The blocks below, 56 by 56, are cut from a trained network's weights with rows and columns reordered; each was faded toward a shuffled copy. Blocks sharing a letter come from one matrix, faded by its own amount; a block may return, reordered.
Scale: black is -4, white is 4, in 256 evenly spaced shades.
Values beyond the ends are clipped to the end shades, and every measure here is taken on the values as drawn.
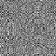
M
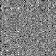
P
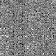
P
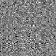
P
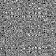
P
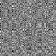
M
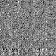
P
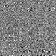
P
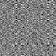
M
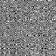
P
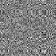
M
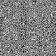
P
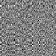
M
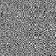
M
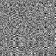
M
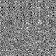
P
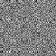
M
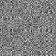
M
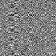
M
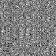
P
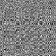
M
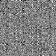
P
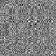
M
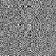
M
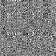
P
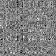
P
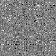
P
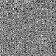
P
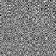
M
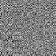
M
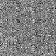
P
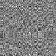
M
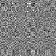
M
